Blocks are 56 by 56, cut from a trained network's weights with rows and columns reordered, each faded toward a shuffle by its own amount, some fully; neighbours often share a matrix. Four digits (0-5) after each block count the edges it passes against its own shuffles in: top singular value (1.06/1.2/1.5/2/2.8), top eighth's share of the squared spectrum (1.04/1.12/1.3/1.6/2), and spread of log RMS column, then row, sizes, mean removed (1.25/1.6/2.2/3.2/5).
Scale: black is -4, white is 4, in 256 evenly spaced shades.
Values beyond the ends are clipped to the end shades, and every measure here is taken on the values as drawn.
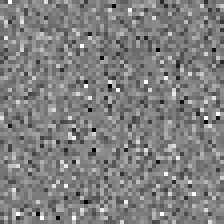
0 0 0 0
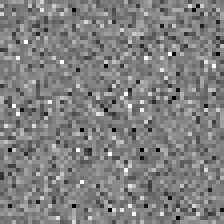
0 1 0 0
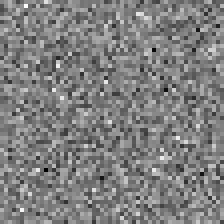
1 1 0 0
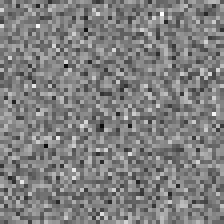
0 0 0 0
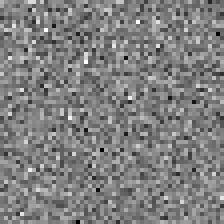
2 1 0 0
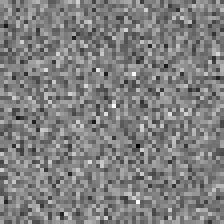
1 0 0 0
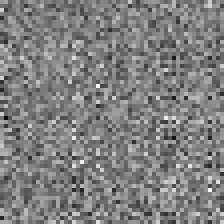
4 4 2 2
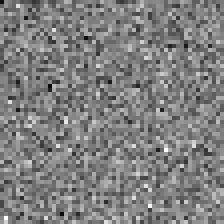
0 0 0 0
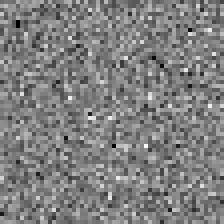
0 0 0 0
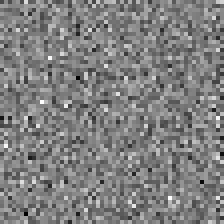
3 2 1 0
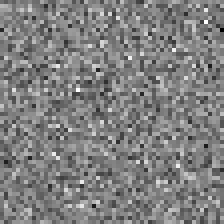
1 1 0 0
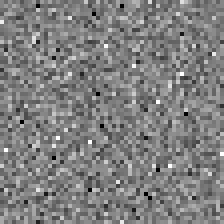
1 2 0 0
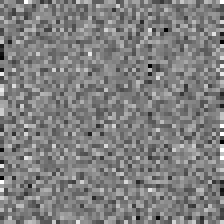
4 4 2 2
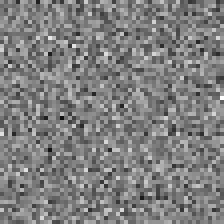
3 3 0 2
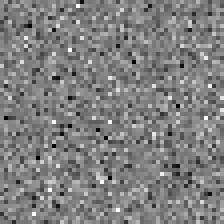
0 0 0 0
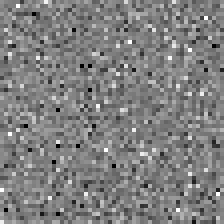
0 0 0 0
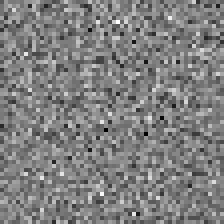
2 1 0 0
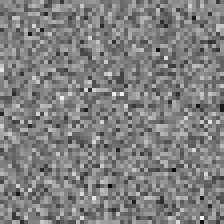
3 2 0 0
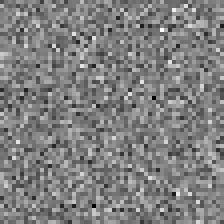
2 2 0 1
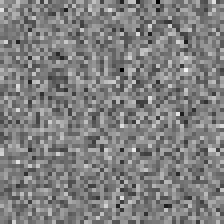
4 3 1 2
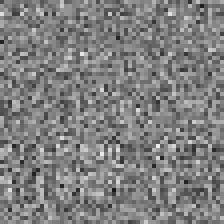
4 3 1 2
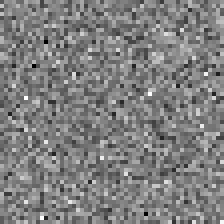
1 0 0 0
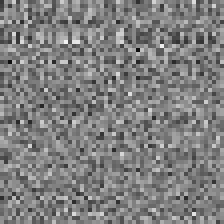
4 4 1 2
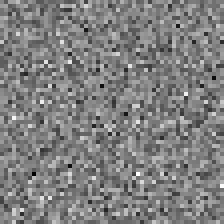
2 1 0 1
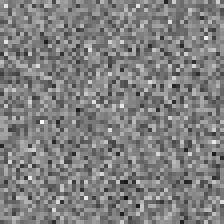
3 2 0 1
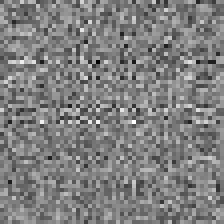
4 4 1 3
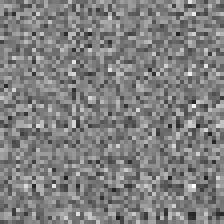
4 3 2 2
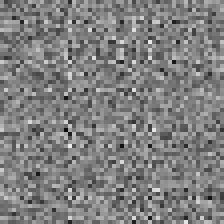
4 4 2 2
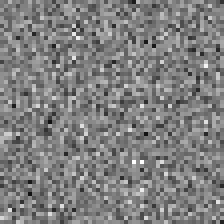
2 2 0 0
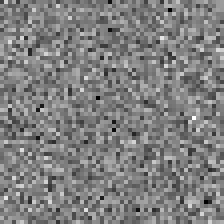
2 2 0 1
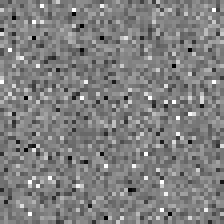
1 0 0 0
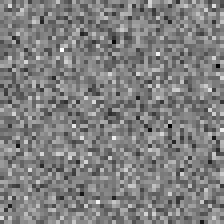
2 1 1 0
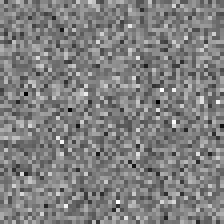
2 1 0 1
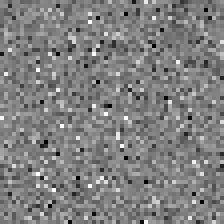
0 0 0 0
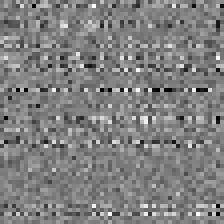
4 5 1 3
